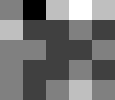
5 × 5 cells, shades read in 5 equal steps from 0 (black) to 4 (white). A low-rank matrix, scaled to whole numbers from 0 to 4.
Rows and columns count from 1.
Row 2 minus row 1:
1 1 -2 -2 -2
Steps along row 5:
down up up down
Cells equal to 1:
9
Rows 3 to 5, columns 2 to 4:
2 1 1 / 1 1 2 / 1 2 3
